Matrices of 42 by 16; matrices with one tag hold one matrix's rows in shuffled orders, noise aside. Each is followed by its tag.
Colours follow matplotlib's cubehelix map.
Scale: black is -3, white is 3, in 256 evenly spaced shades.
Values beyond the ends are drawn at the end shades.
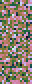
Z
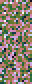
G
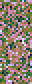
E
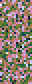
E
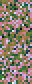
Z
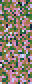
E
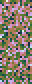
E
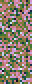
Z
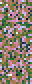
E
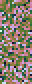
G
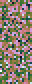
E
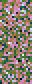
E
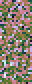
G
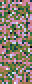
Z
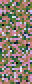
Z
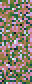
Z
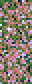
E
